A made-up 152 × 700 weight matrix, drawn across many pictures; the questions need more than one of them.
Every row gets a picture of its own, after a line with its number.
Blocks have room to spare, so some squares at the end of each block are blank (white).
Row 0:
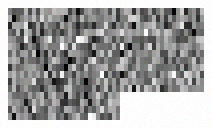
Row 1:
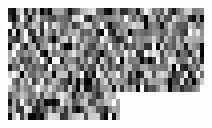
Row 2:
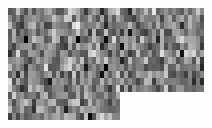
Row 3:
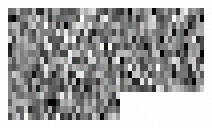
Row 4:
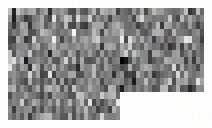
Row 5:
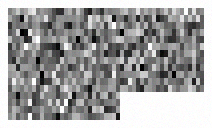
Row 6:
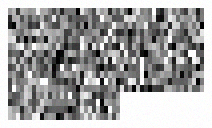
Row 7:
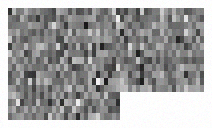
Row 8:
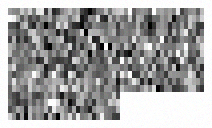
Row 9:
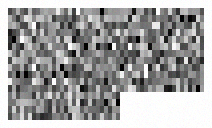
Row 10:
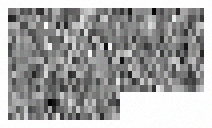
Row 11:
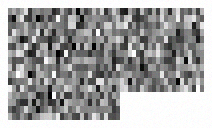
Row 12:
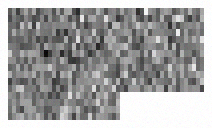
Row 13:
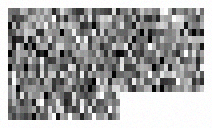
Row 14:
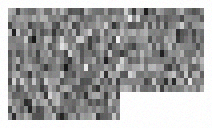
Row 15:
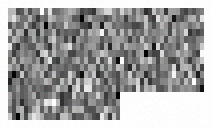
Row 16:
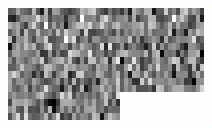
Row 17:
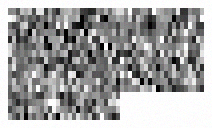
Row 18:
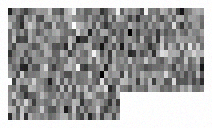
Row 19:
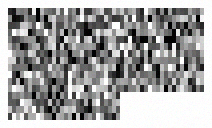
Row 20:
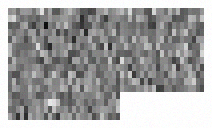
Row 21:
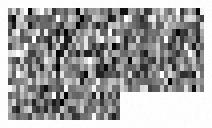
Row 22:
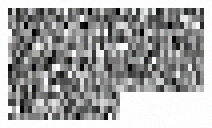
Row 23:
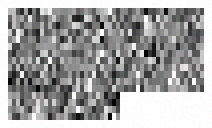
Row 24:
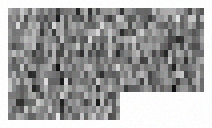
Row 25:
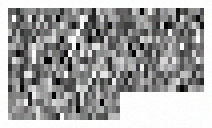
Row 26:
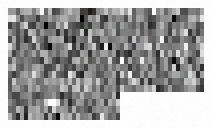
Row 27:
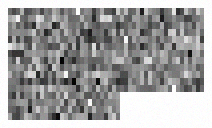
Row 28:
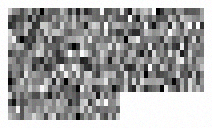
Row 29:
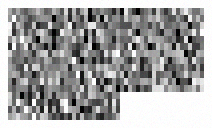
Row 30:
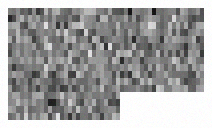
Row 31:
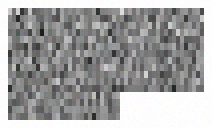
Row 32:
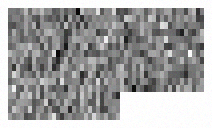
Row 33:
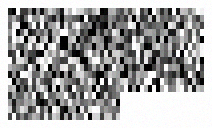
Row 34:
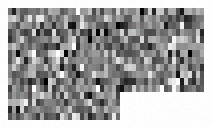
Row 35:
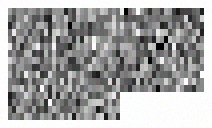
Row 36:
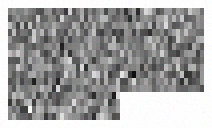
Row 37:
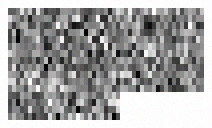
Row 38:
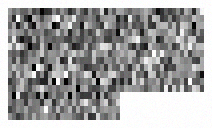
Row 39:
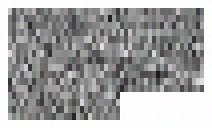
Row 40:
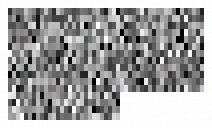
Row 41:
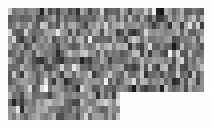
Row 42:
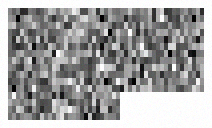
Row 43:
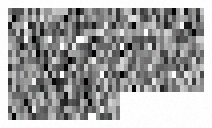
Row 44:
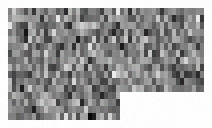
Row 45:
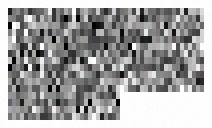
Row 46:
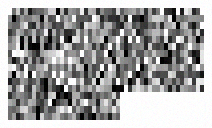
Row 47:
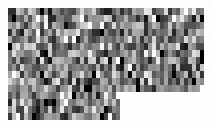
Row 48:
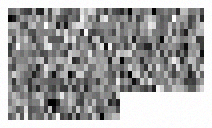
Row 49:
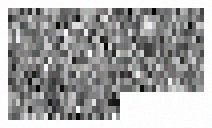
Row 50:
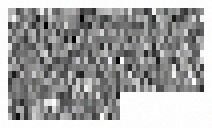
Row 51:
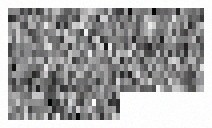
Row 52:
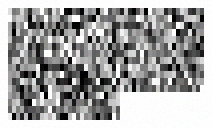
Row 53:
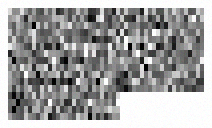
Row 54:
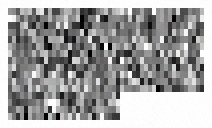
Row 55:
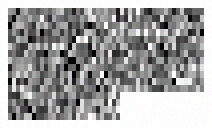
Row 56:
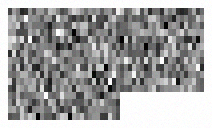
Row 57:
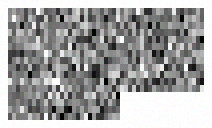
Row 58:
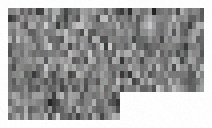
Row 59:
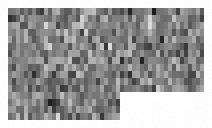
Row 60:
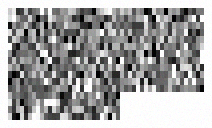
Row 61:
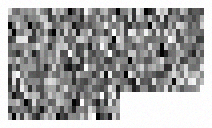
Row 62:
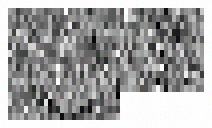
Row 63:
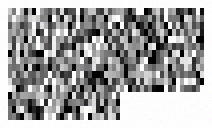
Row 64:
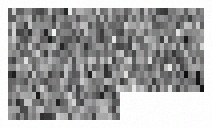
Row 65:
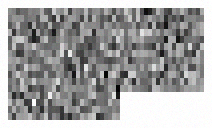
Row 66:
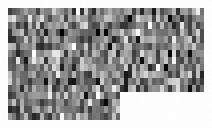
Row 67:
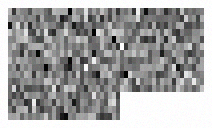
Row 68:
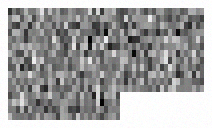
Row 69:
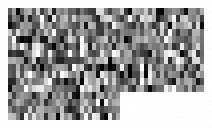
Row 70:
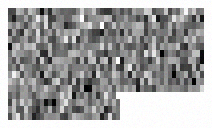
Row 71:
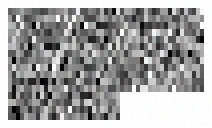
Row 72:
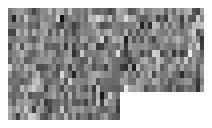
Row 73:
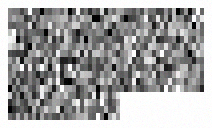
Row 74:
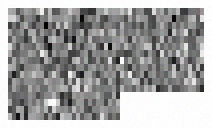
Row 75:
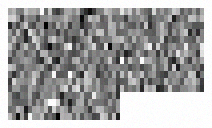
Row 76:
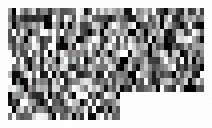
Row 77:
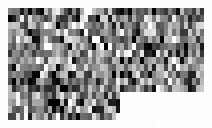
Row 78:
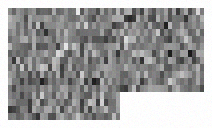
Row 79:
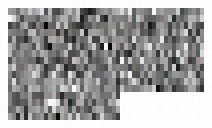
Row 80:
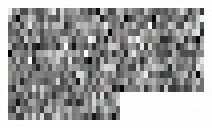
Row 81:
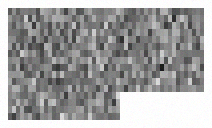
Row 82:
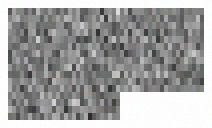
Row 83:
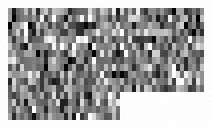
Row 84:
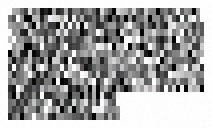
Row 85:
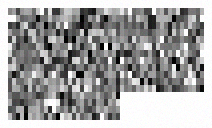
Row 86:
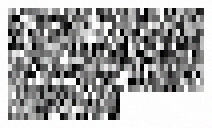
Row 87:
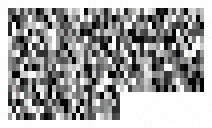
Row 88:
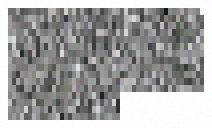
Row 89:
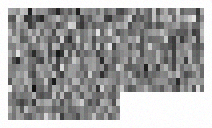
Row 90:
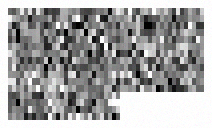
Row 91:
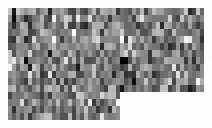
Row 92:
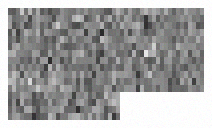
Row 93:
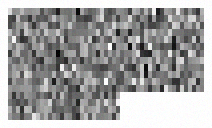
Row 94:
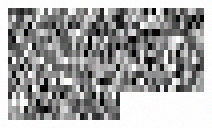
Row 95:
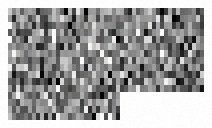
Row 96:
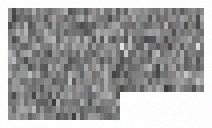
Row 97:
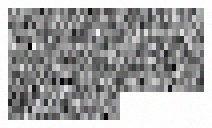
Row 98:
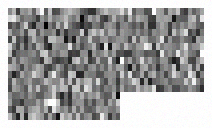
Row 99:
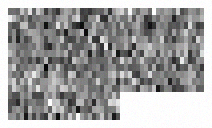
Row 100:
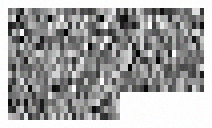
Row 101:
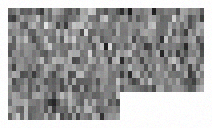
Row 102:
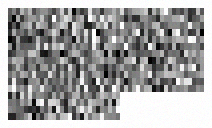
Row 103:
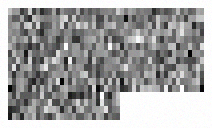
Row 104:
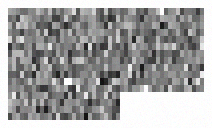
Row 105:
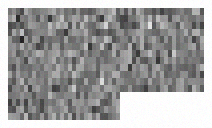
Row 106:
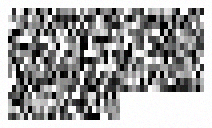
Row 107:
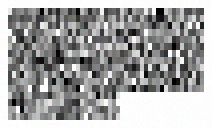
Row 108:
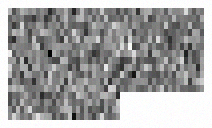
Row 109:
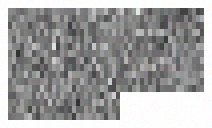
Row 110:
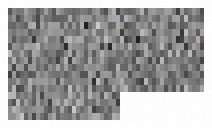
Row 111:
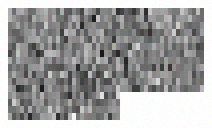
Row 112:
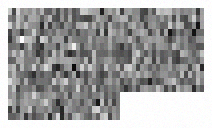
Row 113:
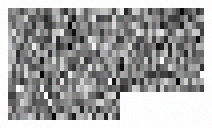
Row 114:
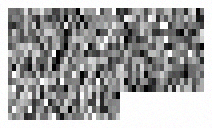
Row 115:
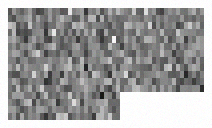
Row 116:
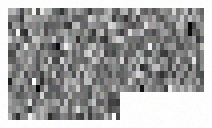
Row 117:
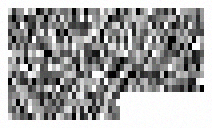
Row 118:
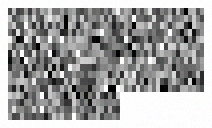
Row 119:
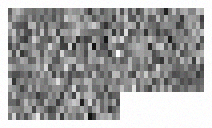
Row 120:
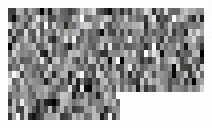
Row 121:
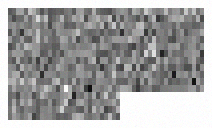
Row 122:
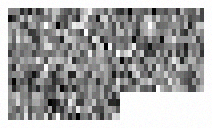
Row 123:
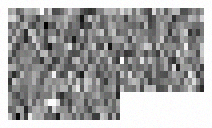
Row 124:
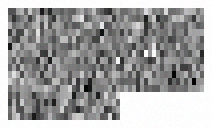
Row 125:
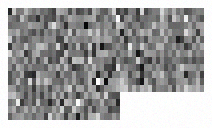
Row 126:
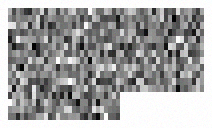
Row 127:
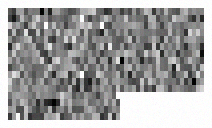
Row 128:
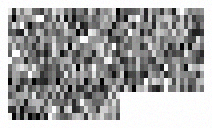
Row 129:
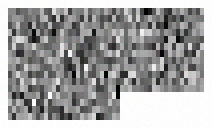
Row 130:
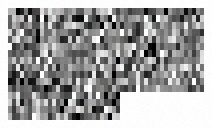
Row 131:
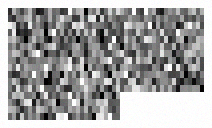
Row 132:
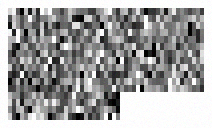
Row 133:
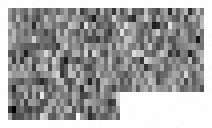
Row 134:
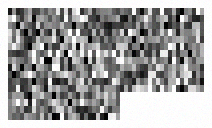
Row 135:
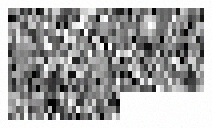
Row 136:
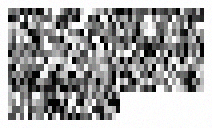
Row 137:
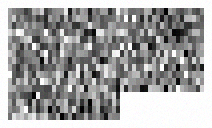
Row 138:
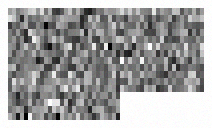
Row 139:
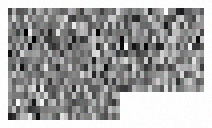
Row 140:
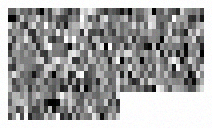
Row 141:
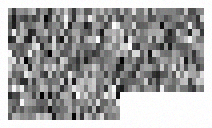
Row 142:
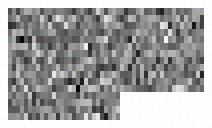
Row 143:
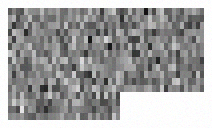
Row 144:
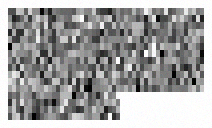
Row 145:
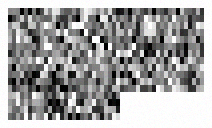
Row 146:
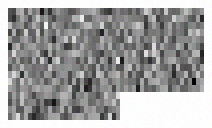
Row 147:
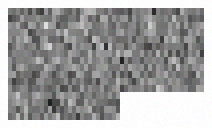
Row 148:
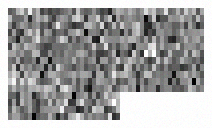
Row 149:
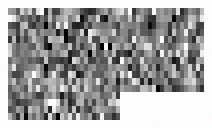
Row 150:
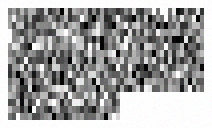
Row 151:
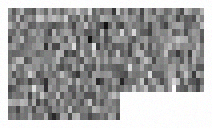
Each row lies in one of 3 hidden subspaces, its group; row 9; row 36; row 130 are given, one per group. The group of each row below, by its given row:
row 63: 36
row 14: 36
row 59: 130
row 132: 130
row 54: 130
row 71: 9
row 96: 36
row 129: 36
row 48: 130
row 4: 36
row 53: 9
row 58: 130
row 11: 9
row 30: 130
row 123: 130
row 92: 130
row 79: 130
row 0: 36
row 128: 36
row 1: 130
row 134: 9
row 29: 36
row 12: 36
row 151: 9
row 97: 9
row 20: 130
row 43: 36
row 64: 36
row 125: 9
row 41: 9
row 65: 36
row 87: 36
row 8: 130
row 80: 9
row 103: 9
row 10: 130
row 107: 9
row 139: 36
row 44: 36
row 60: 130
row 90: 130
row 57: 36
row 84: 9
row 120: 130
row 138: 130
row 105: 9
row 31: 9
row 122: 130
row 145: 130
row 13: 36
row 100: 9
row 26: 130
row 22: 9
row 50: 130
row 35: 36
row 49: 130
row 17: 130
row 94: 9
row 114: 9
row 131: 36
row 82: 36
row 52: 36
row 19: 36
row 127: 130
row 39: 36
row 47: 130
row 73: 9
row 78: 9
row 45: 36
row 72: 9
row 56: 36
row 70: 130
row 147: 130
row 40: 9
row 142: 9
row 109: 36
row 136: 130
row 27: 9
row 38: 9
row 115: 36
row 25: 9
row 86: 9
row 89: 9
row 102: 36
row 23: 130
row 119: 36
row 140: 130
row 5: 130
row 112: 9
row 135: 130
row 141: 36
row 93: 9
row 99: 130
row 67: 36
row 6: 9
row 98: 130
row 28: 9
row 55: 36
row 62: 36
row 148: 130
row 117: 36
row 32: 9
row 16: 130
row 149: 130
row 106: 9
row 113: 36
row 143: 9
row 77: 130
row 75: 130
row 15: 130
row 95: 36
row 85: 130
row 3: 130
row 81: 36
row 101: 130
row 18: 36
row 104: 9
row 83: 36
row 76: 36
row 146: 130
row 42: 9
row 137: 36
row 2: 36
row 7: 9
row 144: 130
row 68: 9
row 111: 36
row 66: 9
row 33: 36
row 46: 9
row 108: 36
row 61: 36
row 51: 130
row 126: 9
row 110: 9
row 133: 9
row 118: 36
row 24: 9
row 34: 9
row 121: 130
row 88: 36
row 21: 9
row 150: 9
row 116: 130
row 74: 130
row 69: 9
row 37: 130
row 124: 130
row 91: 36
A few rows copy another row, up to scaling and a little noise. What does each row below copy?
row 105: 100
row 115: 131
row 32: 114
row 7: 125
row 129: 65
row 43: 0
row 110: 40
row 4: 91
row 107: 41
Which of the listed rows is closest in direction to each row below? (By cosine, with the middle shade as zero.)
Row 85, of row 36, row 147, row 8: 8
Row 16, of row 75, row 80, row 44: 80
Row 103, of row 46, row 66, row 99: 46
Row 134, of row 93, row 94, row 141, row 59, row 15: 94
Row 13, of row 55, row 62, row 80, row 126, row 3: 55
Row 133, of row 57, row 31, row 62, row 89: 31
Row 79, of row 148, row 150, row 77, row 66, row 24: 148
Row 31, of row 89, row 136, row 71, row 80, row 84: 80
